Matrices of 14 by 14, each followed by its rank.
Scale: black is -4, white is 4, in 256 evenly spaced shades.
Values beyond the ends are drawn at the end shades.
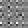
two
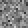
full rank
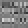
two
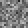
full rank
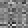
two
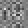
two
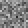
full rank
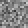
full rank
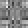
two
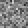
full rank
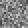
full rank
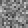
full rank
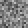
full rank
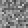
full rank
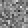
full rank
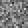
full rank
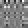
two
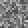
full rank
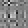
two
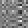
two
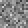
full rank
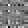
two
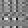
two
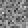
full rank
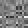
two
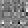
two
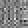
two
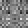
two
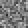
full rank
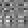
two
